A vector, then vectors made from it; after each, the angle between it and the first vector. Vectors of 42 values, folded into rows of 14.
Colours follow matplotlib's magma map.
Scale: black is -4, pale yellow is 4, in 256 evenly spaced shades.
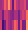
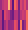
nearly parallel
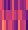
nearly opposite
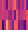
partly aligned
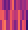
nearly opposite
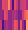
nearly parallel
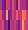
orthogonal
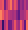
partly aligned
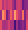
orthogonal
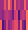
nearly parallel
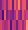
partly aligned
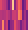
partly opposed
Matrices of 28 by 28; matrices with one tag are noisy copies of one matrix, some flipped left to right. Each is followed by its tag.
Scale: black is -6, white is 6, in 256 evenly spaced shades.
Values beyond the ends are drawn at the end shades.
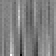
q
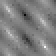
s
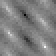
s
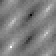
s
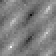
s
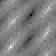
s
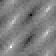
s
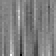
q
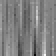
q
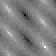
s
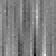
q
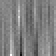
q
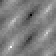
s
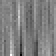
q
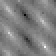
s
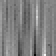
q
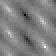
s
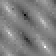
s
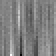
q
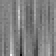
q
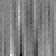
q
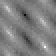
s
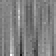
q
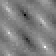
s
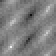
s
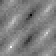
s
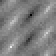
s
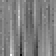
q
